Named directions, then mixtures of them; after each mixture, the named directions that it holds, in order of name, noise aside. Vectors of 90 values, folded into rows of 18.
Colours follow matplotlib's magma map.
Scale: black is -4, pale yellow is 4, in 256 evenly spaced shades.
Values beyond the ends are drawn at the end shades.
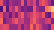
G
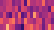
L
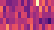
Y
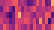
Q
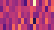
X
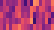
Q, X, Y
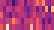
G, L, Y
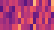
Q, X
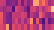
G, X, Y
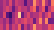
L, Q, X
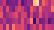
X, Y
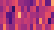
Q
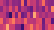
G, L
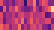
G, X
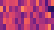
G, L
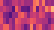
G, Q, Y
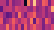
G, L, X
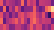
G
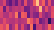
Y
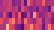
L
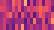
L, X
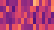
Q, X, Y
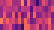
L, Y
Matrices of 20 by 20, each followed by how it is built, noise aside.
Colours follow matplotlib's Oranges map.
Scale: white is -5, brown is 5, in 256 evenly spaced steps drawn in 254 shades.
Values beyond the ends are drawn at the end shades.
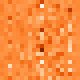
uneven columns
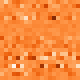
uneven rows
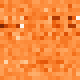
uneven rows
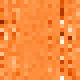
uneven columns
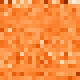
uneven rows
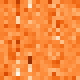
uneven columns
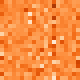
uneven columns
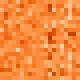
uneven columns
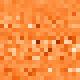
uneven rows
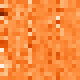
uneven columns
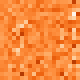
uneven columns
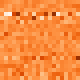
uneven rows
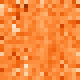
uneven columns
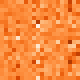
uneven columns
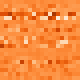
uneven rows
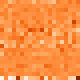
uneven rows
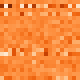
uneven rows
